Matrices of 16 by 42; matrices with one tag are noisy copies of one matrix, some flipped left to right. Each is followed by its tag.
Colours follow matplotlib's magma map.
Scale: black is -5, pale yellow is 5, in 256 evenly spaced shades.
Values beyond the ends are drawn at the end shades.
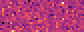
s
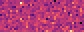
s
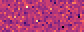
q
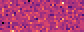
s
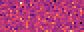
s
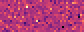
q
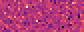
q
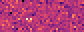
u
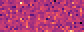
s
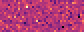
q
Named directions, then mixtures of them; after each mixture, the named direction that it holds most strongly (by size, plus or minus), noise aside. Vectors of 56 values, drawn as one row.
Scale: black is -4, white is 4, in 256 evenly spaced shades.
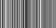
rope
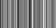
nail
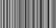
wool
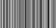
wool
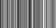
nail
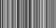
nail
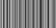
wool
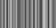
wool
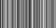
nail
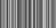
nail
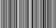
nail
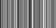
nail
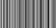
wool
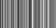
nail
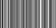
wool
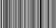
rope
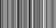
nail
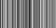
nail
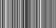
rope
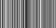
rope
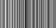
wool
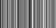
nail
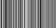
rope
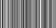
rope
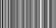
wool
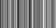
nail
